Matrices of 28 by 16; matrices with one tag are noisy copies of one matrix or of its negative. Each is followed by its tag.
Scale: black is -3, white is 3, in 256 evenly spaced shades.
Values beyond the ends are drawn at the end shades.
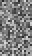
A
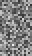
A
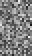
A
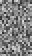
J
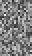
J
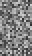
A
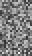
A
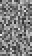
J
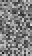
A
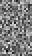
J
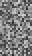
A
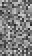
A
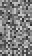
A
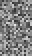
A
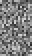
J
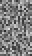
J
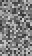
A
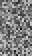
A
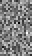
J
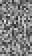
J
